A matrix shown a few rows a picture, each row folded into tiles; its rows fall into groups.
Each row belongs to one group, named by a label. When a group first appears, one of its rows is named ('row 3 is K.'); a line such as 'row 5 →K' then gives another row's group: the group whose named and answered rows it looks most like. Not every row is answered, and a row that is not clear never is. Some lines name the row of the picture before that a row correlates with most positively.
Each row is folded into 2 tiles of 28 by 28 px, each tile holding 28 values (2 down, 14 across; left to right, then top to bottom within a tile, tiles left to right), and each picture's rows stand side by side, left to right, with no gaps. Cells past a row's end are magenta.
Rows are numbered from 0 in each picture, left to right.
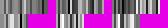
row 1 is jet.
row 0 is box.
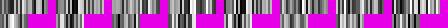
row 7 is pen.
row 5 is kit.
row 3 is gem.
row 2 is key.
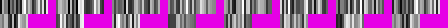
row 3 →pen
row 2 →jet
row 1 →gem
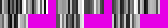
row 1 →gem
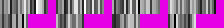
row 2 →pen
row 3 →gem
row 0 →key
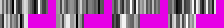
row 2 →pen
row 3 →jet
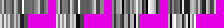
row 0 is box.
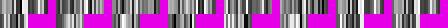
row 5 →box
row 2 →box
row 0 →gem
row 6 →gem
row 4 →box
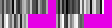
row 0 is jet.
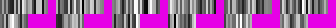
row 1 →pen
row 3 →gem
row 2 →key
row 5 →kit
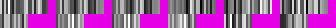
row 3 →box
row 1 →kit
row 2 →kit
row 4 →key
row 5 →pen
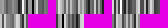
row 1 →gem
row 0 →box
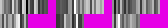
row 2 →jet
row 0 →box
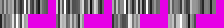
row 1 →jet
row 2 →kit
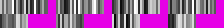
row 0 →kit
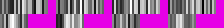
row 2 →pen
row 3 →pen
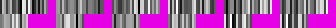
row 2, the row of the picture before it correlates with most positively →2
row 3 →jet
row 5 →key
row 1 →box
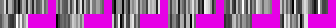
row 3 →key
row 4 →pen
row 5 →jet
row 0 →kit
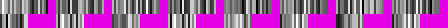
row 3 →jet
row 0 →gem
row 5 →kit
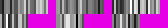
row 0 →key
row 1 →box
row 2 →pen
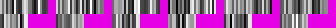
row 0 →jet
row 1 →kit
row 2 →gem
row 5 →kit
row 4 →gem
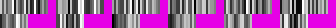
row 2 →kit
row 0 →kit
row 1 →gem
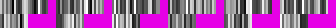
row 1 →pen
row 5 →box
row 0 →jet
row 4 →gem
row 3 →pen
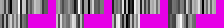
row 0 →box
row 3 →pen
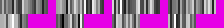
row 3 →key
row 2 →jet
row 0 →box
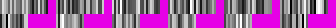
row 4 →kit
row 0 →gem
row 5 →key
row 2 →jet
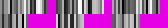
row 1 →key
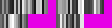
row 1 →gem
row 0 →box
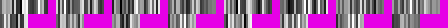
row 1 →jet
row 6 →kit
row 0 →gem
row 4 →jet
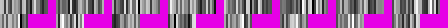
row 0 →box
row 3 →gem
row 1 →jet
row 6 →kit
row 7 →gem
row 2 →pen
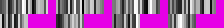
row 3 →box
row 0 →key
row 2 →key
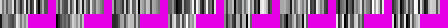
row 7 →key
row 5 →key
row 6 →key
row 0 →kit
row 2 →pen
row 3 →jet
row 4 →key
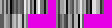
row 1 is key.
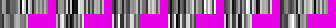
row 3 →key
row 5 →pen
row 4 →key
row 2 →key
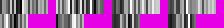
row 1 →kit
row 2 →pen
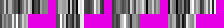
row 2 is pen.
